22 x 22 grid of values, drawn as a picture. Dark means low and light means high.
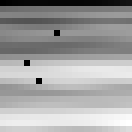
The grain runs across in streaks. Three lone cells stand out, each far lower than its neighbours. The field climbs toward the bottom. The bottom right is the ninth with the highest average.
